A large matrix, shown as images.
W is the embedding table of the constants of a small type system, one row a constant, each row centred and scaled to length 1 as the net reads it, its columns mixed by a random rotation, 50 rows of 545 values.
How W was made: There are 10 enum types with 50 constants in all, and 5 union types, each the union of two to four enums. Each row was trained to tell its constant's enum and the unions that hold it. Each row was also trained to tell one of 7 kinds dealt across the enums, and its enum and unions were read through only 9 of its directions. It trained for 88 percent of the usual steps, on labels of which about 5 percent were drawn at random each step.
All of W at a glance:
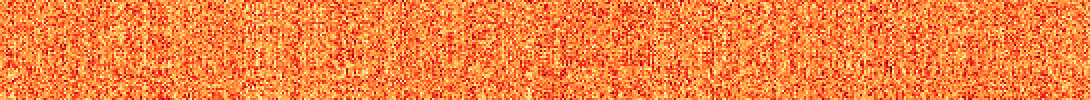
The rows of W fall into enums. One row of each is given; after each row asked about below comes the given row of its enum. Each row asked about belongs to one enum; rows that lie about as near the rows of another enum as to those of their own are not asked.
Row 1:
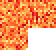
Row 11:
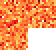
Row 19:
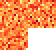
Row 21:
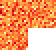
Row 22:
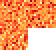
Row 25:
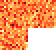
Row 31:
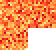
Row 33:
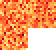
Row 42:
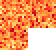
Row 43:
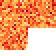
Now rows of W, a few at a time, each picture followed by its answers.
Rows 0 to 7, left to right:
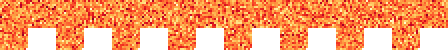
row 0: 11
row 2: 19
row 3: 19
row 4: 21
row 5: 31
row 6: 31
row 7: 42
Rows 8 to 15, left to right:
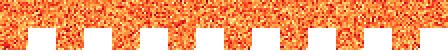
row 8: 43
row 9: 21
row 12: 43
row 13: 42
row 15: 33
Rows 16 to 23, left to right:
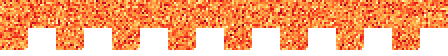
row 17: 19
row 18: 22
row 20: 21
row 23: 43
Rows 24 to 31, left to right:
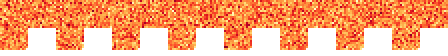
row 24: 31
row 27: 31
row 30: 31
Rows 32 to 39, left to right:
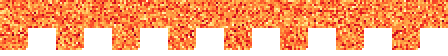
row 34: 25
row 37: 43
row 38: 25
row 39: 42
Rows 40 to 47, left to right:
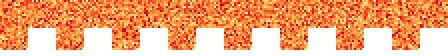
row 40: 11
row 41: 19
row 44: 21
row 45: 42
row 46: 19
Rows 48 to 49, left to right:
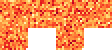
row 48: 43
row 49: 21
